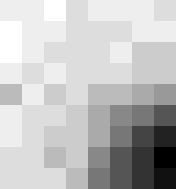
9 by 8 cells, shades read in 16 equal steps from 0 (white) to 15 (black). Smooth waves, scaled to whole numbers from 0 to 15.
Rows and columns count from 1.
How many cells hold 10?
3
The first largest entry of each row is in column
4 4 7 7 8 8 8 8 8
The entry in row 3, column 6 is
1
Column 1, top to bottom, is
1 0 0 1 4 1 1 2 2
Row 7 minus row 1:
0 1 3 1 4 7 10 11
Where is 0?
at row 1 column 3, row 2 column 1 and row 3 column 1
